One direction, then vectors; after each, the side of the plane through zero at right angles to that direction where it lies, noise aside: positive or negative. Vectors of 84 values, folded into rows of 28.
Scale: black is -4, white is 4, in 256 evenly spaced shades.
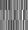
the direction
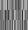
negative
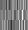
positive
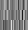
negative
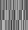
positive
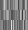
negative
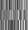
positive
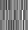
positive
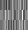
positive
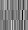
negative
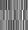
positive
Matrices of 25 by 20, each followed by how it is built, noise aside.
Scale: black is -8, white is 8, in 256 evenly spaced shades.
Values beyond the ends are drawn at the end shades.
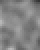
smooth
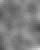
smooth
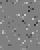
sparse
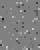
sparse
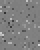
sparse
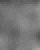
smooth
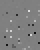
sparse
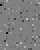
sparse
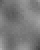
smooth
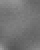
smooth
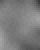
smooth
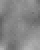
smooth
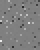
sparse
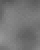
smooth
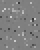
sparse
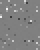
sparse
